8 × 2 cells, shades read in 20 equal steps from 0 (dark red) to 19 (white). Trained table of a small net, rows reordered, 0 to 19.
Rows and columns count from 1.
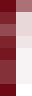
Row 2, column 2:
16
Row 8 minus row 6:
-3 1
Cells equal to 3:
2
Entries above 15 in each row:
0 1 1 1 1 1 1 1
